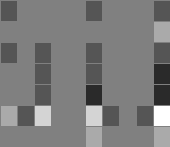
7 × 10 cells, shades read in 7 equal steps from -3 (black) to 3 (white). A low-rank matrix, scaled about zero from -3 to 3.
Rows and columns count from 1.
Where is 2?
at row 6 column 3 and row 6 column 6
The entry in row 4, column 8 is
0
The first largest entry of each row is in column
2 10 2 1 1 10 6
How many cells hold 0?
47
